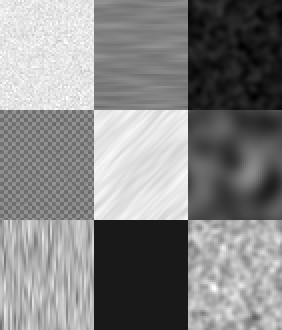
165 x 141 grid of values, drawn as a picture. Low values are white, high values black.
It is made of 3 by 3 panels. Panel 1,1: very low, fine-grained, faint in contrast. Panel 1,2: middling, streaked across, faint in contrast. Panel 1,3: very high, blotchy, faint in contrast. Panel 2,1: middling, checkered. Panel 2,2: very low, slanting up to the right, faint in contrast. Panel 2,3: high, smooth. Panel 3,1: low, streaked downward. Panel 3,2: very high, flat. Panel 3,3: low, blotchy.
